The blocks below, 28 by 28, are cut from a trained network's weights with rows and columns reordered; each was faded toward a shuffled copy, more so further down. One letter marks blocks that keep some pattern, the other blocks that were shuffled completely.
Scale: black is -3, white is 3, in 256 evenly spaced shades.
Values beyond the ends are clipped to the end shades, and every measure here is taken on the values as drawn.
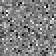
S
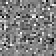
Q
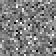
S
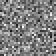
S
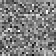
S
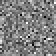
Q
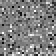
Q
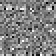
Q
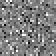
S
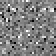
Q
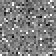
S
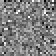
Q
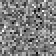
S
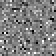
Q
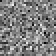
Q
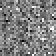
Q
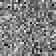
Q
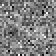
Q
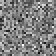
Q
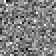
Q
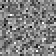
S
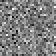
Q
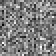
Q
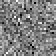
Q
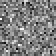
S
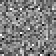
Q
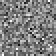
S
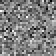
S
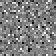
Q
